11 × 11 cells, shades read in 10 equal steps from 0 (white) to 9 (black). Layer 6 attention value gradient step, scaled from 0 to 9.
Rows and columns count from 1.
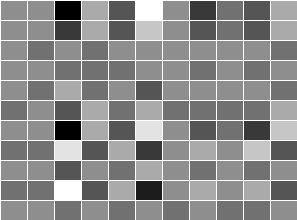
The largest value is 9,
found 2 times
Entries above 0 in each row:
10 11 11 11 11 11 11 11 11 10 11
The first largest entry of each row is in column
3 3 2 3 6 3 3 6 3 6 3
